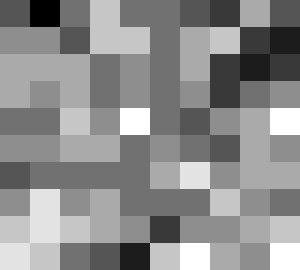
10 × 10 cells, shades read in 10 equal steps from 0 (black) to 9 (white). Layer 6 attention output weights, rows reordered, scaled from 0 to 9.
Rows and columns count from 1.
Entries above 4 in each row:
2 6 5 6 6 7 5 6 9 7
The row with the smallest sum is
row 1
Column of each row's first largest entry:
4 4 1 1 5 3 7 2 2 7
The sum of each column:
52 52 52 52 48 44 53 44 47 51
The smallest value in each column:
3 0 3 3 1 2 3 2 1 1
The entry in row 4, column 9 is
4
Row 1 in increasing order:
0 2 3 3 3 4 4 4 6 7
